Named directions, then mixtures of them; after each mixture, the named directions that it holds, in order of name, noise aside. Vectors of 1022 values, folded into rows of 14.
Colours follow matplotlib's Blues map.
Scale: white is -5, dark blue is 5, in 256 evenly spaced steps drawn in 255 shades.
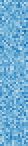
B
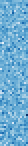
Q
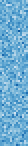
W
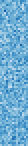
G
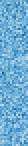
B, G, W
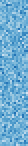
W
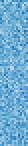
B, G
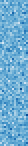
B, Q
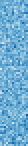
G, Q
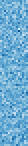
G, W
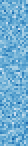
G, Q, W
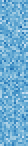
B, W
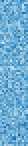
B, G, Q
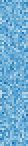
B, Q, W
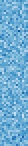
B, G, W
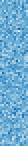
G, W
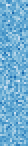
G, Q, W
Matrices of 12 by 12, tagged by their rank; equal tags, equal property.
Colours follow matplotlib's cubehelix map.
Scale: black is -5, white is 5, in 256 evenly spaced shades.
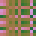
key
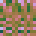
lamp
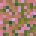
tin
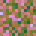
tin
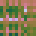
lamp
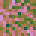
tin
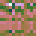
lamp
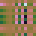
key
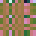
key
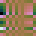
key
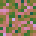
tin
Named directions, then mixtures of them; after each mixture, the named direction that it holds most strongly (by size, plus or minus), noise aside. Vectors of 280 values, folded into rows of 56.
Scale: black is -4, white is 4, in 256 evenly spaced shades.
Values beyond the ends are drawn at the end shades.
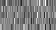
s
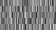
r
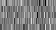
s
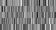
s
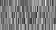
r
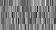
r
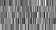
s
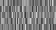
r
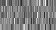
s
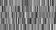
r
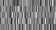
r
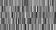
r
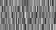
r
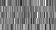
s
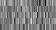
s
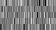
s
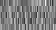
r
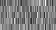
s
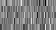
s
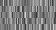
r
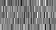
s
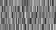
r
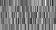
r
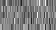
s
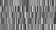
r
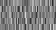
r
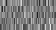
s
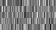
s
